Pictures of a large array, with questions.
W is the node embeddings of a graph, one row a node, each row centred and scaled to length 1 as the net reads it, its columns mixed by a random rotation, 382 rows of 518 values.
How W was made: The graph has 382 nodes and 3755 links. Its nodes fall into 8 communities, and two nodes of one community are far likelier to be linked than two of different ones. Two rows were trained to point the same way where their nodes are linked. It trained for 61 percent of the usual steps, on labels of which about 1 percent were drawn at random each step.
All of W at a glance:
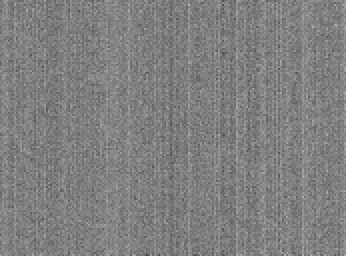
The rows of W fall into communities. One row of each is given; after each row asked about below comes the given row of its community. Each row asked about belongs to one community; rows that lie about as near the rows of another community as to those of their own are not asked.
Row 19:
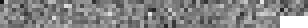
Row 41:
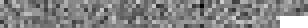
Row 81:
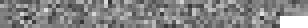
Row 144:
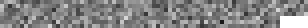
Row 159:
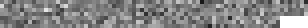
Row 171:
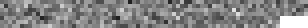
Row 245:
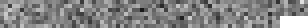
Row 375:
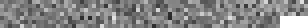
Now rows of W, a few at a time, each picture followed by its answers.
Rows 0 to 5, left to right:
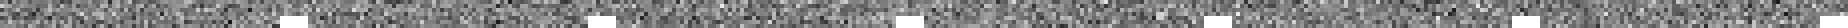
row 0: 81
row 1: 159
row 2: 81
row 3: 171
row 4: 19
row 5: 41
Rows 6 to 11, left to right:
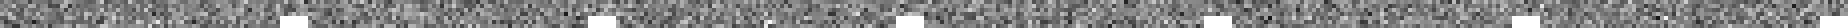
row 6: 375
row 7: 375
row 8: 375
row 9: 159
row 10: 41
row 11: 144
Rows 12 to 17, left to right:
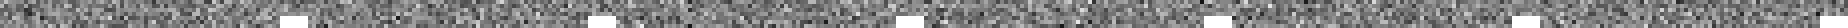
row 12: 144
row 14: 375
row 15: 171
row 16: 171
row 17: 245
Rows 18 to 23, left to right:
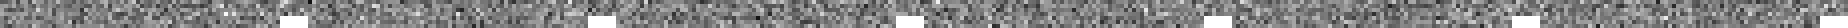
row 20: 159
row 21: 171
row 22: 41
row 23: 144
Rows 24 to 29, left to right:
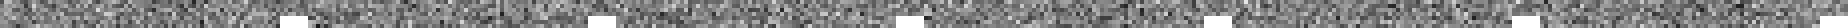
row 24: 19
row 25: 171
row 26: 159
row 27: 171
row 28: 41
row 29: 41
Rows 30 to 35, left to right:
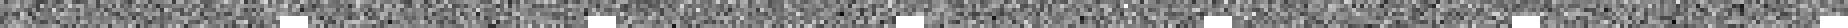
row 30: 41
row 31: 159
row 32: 144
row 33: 245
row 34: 19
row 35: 41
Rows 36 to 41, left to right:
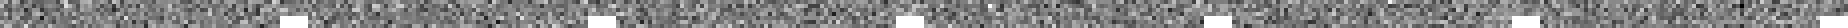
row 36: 144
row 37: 159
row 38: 375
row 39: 144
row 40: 41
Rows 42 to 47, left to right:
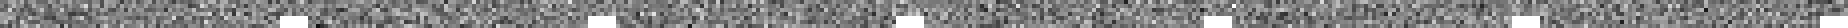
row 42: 245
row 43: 375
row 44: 375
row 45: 159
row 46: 81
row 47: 245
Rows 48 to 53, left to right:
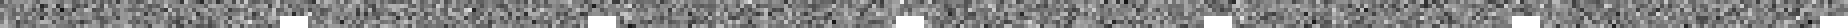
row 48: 159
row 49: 245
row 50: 375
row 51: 159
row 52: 19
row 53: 144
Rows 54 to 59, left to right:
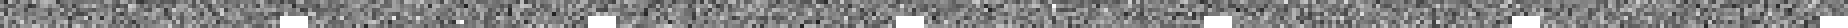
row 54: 245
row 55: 144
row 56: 144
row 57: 245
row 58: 144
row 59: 144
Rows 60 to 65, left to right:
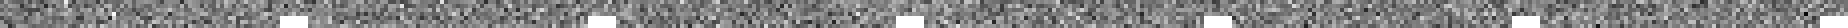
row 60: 375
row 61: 245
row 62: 375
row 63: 245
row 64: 171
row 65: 144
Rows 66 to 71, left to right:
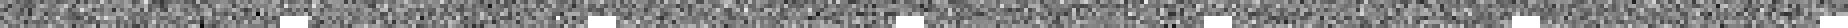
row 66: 144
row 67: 19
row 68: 245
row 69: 41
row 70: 245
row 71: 41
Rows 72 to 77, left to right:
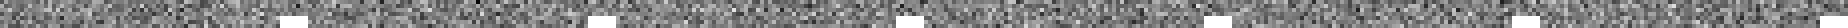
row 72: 159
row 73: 171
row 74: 19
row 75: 171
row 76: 245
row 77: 171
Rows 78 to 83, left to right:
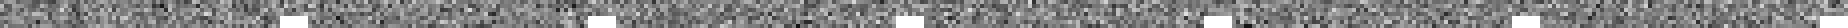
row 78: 144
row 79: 81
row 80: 159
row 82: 375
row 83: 81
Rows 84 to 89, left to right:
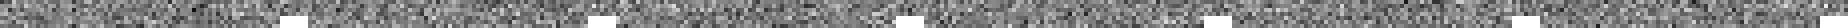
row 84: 171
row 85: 144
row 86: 19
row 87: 159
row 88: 159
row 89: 144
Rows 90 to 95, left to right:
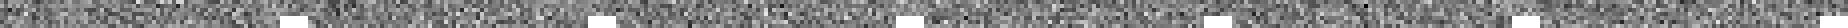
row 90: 41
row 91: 375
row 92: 375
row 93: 245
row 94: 375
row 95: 245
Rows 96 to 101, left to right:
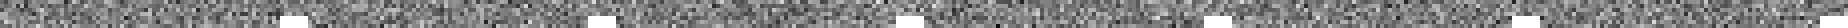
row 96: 245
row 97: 375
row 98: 41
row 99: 375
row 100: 144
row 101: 171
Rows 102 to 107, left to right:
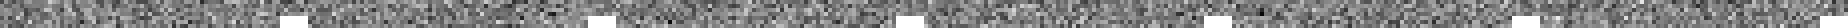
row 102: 159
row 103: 41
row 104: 245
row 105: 375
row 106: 144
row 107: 144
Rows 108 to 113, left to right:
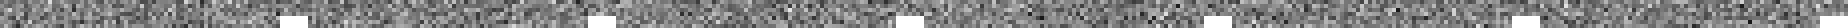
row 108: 159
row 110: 245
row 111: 171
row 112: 245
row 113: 41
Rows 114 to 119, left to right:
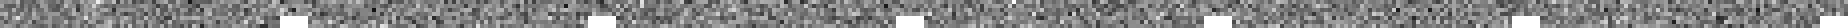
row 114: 144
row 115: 245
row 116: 171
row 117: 171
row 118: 245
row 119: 171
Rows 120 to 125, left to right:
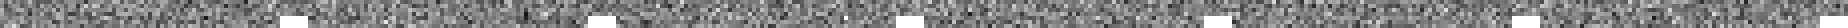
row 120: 144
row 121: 171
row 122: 375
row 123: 159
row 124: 81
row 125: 19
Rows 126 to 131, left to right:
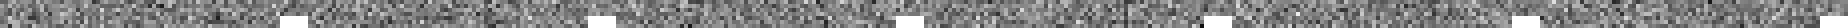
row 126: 171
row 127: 159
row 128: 159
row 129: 19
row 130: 19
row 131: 171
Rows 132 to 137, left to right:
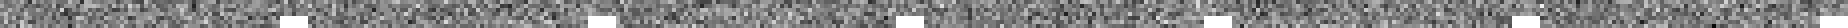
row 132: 245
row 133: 41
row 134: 375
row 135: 41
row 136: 144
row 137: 81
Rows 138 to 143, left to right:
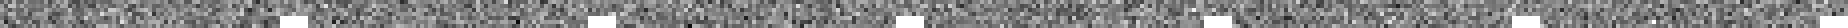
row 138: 375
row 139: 41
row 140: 375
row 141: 41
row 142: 375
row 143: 159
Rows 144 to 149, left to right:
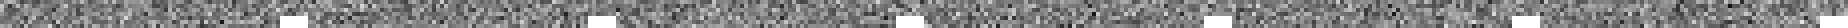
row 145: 245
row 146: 375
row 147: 375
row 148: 41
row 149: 159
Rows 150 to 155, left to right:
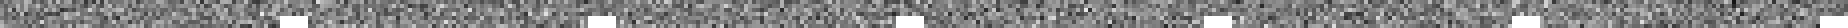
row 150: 159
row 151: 245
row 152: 245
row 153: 159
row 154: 171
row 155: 19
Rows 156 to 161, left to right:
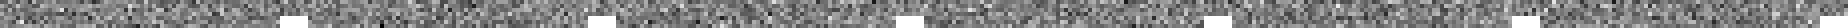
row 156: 245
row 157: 375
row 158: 159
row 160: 159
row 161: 171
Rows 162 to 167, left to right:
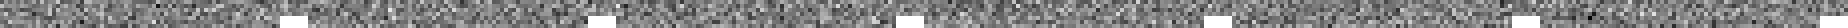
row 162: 81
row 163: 144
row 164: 144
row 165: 144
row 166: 245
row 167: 81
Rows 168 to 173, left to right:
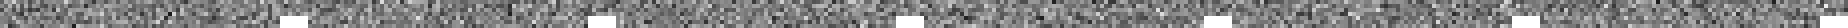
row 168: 375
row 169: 19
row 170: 245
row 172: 144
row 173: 144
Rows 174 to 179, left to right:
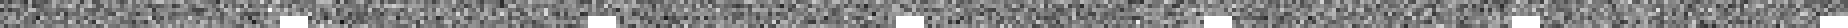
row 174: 41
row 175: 245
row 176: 375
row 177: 41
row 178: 81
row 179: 19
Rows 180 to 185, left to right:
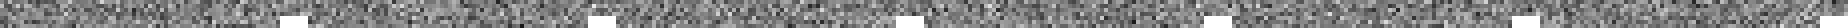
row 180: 41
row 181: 144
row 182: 81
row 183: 171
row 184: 41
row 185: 144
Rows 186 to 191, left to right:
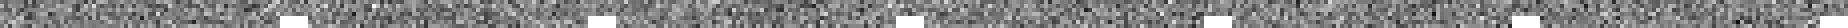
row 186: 144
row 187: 159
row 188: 144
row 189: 245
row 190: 19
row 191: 171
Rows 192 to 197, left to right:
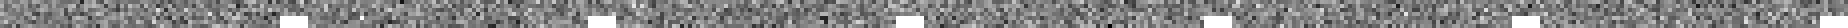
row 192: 245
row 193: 159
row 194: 41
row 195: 159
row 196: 19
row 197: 245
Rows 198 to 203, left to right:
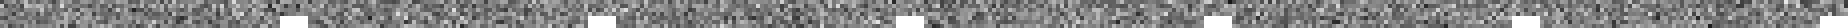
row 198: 171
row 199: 375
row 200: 159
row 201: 375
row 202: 81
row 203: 171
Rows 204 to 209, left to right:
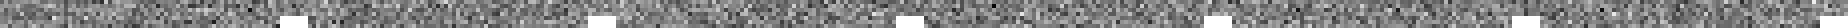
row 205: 41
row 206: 19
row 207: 375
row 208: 245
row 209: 159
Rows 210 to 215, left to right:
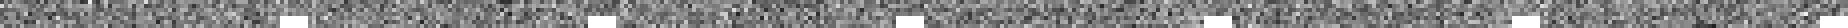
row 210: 81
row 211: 19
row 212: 19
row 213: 41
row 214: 41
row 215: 19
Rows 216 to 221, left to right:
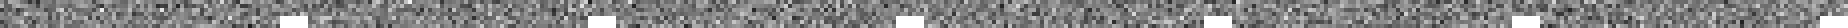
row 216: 41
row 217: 144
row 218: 171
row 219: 144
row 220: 19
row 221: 375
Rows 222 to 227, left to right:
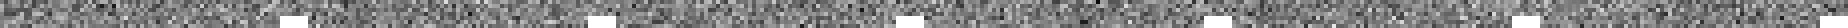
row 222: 144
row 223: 41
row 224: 144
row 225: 144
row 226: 375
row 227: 19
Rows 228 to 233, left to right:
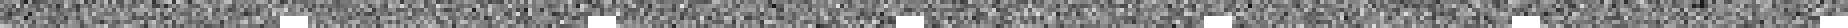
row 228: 144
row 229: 245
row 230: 144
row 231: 375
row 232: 19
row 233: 144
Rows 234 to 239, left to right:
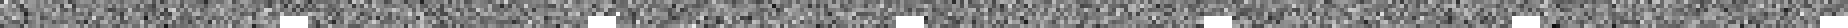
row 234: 19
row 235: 375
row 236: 245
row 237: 81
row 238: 171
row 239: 19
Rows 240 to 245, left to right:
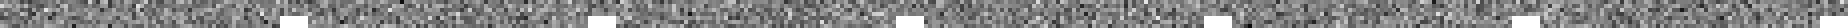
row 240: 81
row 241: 245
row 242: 19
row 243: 41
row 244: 159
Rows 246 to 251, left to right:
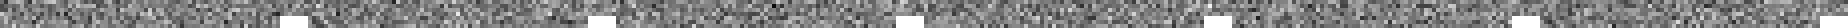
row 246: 245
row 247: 375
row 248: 41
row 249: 144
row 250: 81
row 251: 375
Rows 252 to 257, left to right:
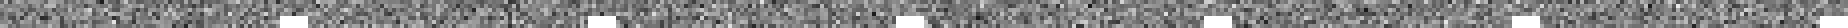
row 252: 159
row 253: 245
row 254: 375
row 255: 375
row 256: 41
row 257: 81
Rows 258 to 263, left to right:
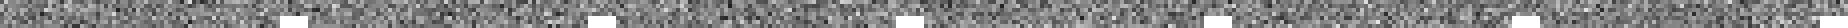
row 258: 159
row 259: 41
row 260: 159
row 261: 245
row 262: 245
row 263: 159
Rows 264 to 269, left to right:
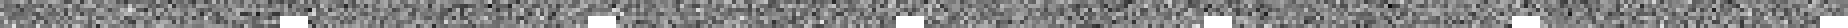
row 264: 245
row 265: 41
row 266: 144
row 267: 19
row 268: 81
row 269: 144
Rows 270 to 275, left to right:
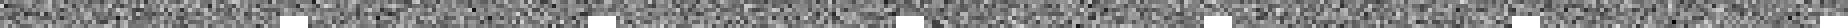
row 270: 159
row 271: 245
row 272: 245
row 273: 375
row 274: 81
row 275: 245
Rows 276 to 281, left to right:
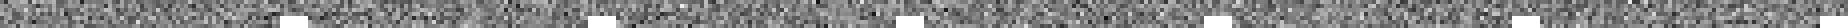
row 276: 245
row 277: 159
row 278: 159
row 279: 171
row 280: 19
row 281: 81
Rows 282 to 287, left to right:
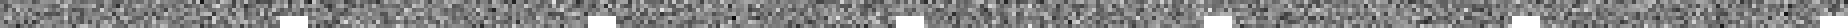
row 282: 159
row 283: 19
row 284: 159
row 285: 159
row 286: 375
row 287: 159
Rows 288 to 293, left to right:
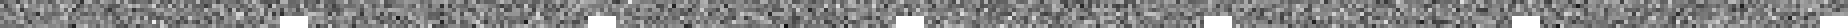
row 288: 171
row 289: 375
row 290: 171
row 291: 245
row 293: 41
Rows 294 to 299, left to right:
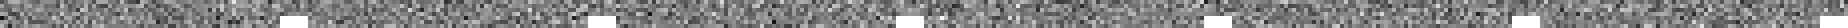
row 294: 171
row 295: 245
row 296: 81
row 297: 144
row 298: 245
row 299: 159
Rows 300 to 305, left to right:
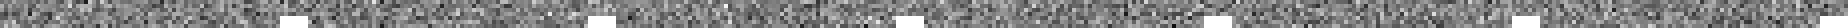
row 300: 144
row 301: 375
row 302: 159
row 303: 41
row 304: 375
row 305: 171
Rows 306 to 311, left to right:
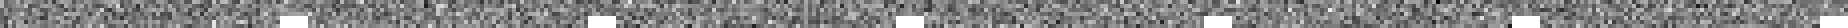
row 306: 41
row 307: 245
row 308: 171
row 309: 245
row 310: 19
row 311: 81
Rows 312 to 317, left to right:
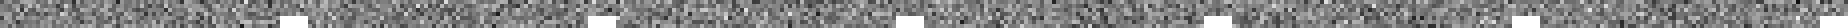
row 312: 159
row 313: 41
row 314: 19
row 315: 171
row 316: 159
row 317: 81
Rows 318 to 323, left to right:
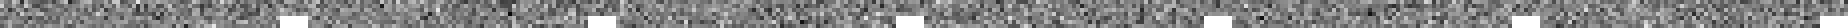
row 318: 41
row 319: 19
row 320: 19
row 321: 171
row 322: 41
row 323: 159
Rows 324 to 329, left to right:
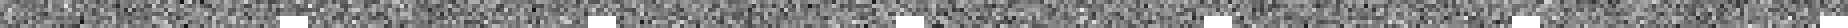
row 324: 159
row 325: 81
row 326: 41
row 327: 375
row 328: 375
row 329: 19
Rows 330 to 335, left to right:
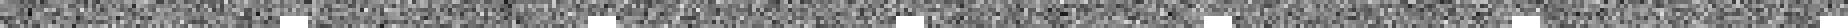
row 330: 375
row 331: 19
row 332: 144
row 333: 41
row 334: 41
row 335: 159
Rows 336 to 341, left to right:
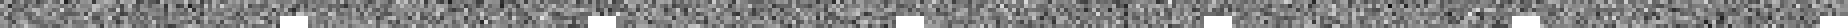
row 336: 19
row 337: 245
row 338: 245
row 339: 19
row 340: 245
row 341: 171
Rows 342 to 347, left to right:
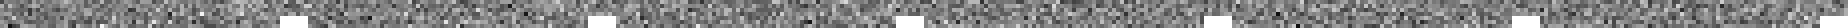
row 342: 375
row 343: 375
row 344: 159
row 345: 245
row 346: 159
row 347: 81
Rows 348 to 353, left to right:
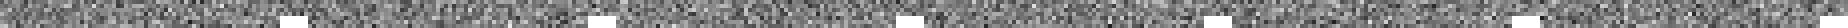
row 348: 159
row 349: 41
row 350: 19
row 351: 159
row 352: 81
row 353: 171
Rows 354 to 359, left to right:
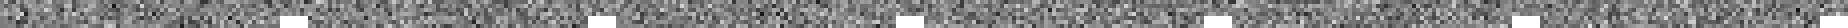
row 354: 159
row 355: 171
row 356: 159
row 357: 245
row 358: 19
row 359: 144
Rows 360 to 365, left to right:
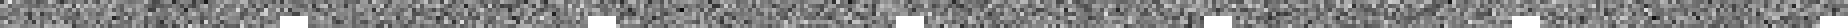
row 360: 19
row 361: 41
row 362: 41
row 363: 144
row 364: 41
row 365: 171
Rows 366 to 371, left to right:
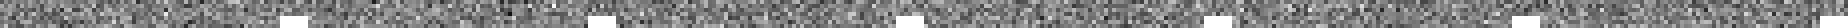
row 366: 159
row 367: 19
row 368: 41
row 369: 171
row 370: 19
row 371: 245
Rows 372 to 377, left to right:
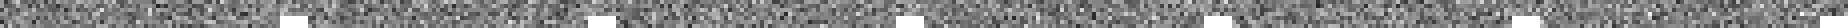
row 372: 41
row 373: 41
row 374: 375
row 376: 375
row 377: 19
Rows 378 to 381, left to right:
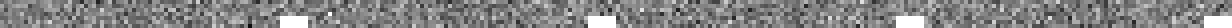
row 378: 159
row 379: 159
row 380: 159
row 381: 19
